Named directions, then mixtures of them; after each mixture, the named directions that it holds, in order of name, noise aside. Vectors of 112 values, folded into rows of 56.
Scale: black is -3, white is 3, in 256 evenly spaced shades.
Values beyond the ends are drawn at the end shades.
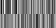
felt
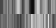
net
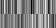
felt, net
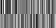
felt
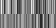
felt, net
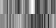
net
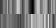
net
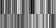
felt, net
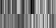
felt, net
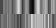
net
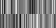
felt, net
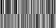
felt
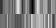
net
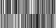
felt, net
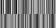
felt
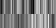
felt, net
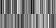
felt, net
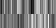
felt, net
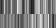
felt, net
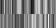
felt, net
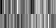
felt, net
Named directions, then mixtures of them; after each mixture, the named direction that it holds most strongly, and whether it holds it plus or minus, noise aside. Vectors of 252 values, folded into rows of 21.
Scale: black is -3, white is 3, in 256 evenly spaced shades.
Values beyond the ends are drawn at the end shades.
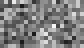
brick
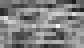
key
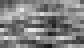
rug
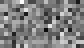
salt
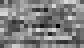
key, minus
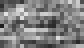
rug, plus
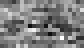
rug, plus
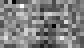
brick, minus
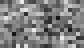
salt, plus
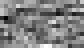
key, minus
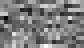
key, minus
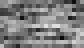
key, plus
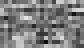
key, minus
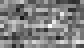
salt, plus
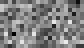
brick, minus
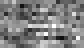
rug, minus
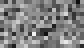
brick, minus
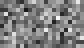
salt, minus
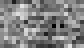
rug, plus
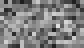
brick, minus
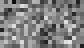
brick, minus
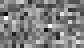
salt, plus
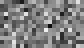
salt, minus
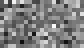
brick, plus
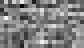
key, plus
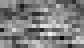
rug, minus
